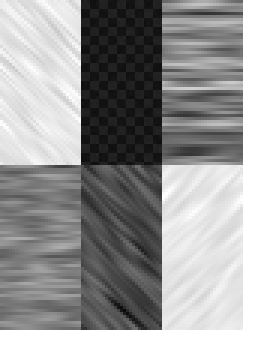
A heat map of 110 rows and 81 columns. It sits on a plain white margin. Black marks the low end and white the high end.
It is made of 2 by 3 panels. Panel 1,1: very high, slanting down to the right, faint in contrast. Panel 1,2: very low, checkered, faint in contrast. Panel 1,3: middling, streaked across, strong in contrast. Panel 2,1: middling, streaked across. Panel 2,2: low, slanting down to the right. Panel 2,3: very high, slanting up to the right, faint in contrast.
